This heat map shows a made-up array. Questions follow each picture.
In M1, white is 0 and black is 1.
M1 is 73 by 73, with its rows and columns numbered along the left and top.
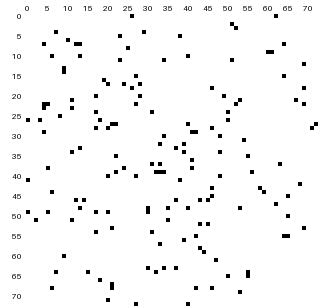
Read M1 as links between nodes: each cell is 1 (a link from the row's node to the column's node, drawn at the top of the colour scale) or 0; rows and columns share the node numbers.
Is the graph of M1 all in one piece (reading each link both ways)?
no
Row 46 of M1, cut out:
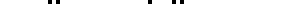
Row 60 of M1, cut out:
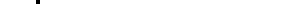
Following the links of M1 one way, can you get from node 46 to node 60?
yes
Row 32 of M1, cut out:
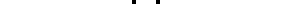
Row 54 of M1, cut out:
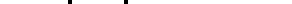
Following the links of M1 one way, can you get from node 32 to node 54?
yes
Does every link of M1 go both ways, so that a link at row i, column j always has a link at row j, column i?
no
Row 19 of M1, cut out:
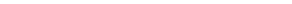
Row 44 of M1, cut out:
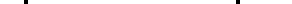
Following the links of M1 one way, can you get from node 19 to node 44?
no
